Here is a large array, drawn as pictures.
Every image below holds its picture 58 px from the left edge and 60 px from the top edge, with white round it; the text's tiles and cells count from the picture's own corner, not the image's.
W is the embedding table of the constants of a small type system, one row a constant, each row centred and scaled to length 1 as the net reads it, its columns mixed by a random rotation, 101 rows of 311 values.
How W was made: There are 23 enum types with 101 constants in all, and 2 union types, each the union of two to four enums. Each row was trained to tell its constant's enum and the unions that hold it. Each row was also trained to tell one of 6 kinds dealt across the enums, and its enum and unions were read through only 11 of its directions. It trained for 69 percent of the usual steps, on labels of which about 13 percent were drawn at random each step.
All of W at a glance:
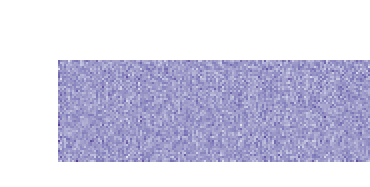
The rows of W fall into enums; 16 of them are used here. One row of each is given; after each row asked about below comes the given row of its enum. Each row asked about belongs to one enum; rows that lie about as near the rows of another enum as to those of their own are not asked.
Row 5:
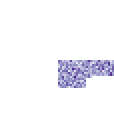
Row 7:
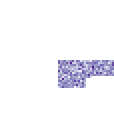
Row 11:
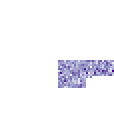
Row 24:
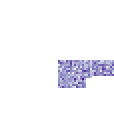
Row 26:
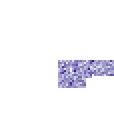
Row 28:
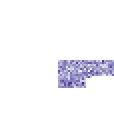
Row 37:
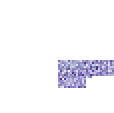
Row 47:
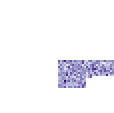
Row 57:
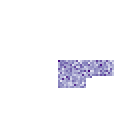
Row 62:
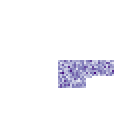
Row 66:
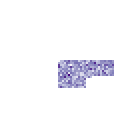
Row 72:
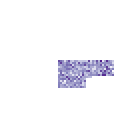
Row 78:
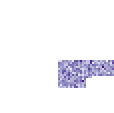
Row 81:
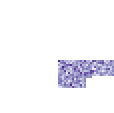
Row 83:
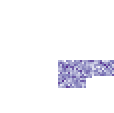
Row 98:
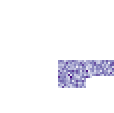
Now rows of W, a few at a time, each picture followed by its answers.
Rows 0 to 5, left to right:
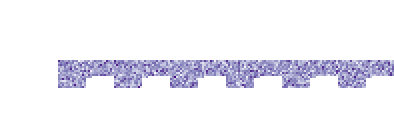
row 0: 57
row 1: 47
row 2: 83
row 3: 57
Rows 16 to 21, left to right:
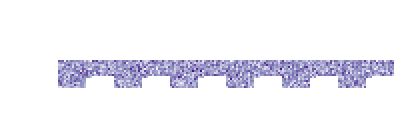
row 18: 57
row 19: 5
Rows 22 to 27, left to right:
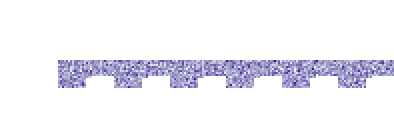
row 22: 26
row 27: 81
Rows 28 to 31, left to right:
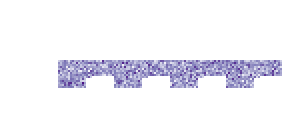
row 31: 98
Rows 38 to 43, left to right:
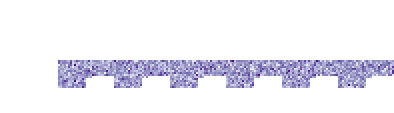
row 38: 47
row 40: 7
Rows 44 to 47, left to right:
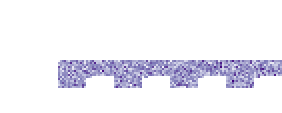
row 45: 62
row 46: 78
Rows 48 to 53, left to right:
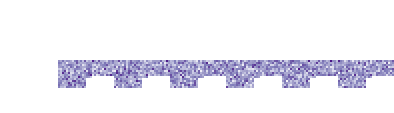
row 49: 11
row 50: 98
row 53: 72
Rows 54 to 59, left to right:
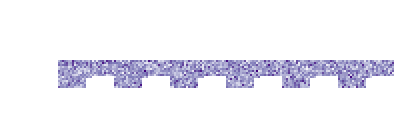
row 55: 83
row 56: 47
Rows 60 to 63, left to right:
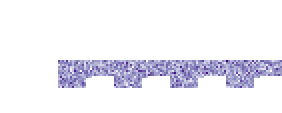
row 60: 26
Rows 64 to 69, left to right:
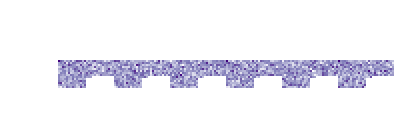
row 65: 81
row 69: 47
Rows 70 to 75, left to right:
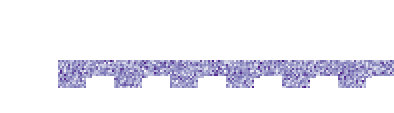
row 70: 11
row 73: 37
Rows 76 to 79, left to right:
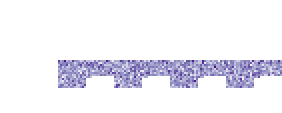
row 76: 7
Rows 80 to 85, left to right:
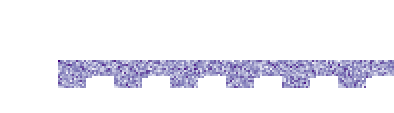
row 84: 83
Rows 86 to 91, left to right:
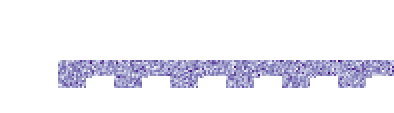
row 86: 81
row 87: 83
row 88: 81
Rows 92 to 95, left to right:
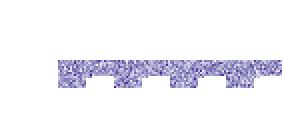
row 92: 26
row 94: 57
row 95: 98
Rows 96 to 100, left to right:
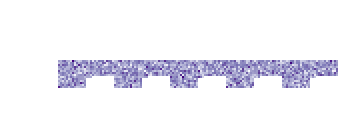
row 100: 98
